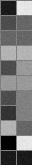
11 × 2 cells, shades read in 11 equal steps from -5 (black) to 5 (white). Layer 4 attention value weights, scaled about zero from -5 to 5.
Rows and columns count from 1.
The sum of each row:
0 -3 -2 4 -1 2 -2 -3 1 -1 -8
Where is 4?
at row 1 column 2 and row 10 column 2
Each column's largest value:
2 4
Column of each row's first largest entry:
2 2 1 1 2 1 2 2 1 2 1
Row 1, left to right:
-4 4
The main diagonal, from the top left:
-4 -1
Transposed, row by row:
-4 -2 -1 2 -2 1 -2 -3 2 -5 -4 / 4 -1 -1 2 1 1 0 0 -1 4 -4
